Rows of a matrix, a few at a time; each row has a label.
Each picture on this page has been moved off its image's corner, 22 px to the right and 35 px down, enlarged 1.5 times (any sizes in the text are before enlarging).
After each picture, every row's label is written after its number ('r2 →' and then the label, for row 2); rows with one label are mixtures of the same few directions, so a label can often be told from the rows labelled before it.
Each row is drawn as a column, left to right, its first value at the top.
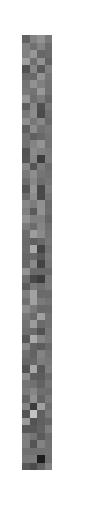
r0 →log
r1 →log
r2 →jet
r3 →log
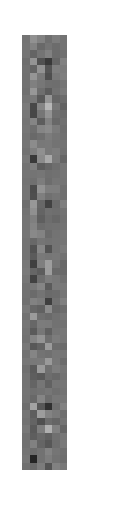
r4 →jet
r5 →jet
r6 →log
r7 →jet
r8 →log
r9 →jet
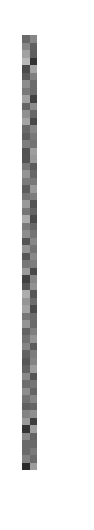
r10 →log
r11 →log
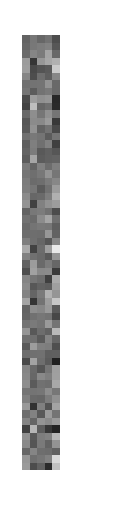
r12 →jet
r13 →jet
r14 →log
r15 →log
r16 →jet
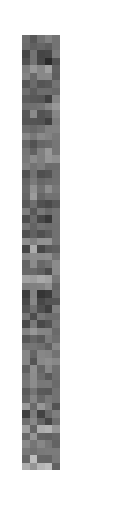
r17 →log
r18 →jet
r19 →log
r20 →log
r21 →jet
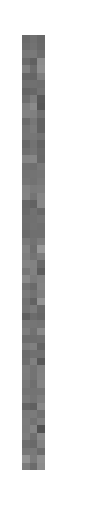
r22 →jet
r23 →jet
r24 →jet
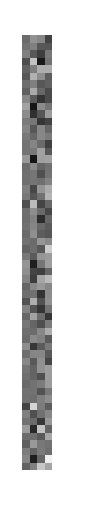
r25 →jet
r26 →jet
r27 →log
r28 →jet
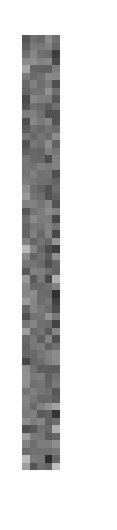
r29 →jet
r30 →log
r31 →log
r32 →jet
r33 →log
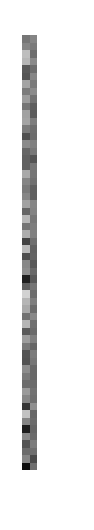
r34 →log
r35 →jet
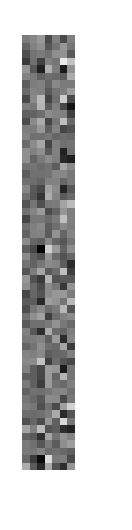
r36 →log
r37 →jet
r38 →jet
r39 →jet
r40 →log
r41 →log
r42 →jet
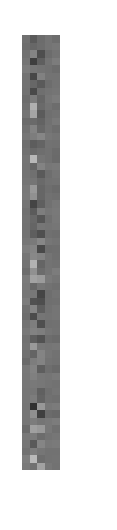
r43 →jet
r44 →jet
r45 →log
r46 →log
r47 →log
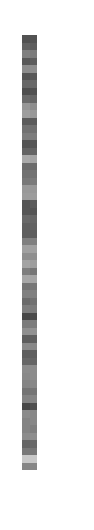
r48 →jet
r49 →jet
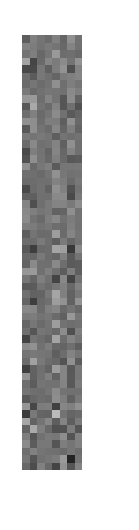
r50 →log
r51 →jet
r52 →log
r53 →log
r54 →log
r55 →jet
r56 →jet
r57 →jet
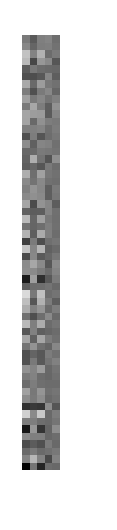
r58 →log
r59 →jet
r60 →log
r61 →jet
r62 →jet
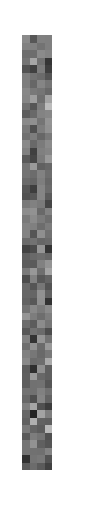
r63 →jet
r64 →log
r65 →log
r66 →jet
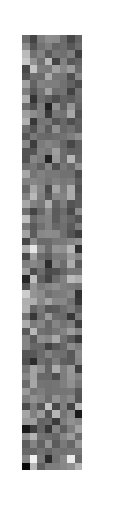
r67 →log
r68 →jet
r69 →log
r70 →jet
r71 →log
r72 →jet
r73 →jet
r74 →log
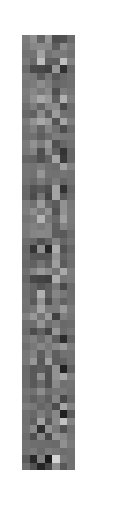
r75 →jet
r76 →jet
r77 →log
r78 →jet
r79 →jet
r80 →log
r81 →log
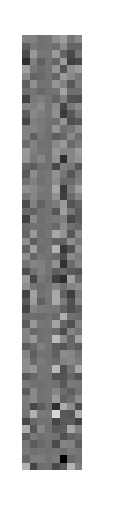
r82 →log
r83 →log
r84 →jet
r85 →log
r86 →log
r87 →jet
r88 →log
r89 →log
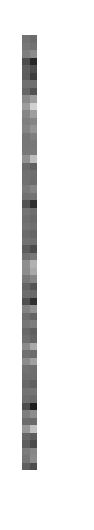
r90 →jet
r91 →jet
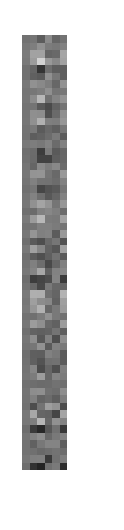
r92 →log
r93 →log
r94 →log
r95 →jet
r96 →log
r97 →log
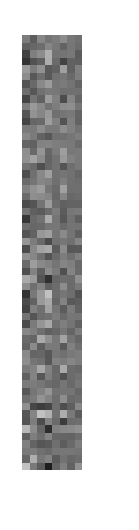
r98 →log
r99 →jet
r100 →log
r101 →log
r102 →jet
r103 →log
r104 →jet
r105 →log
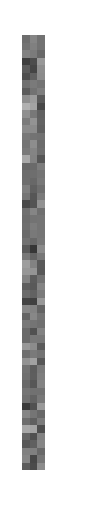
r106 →jet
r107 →jet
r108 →jet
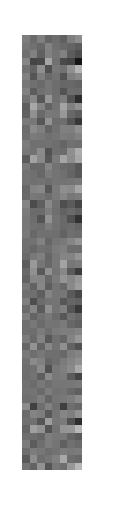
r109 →jet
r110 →jet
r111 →log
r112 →log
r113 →jet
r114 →jet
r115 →log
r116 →log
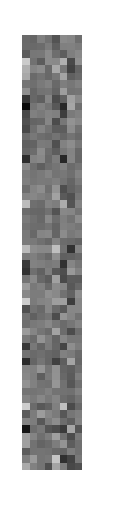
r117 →jet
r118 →jet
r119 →log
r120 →log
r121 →jet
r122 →jet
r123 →jet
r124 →log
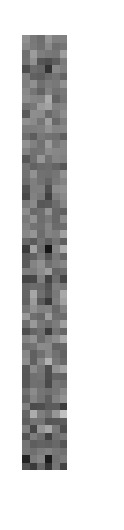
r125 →jet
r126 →log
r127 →jet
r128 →jet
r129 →log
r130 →log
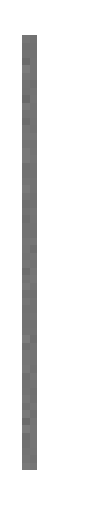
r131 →log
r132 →log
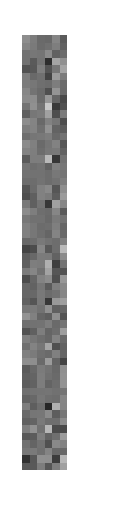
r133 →jet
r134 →jet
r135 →jet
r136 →jet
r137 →jet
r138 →jet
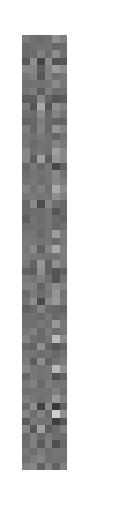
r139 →log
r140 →jet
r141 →jet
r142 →jet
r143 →log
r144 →log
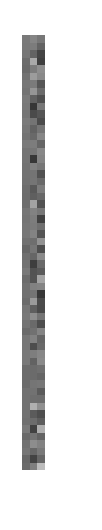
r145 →jet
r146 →jet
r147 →log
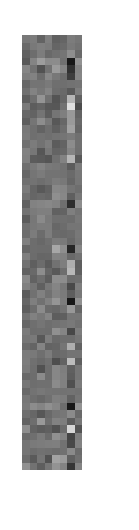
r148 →log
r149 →jet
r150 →log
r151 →jet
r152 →jet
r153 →jet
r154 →jet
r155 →jet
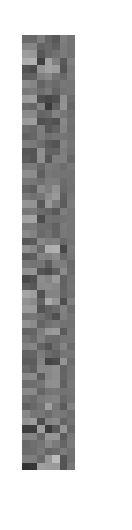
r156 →log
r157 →log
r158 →log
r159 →jet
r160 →jet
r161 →jet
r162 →jet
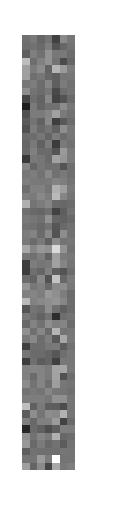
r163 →jet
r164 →log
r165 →jet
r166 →log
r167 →jet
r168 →log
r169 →log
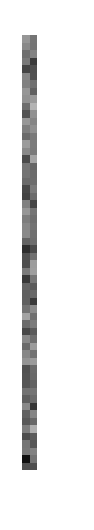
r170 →jet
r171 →jet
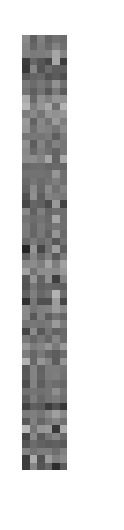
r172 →jet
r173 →jet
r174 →jet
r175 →jet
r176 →log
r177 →jet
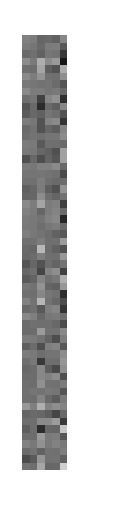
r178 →jet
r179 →jet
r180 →jet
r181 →log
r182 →log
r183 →log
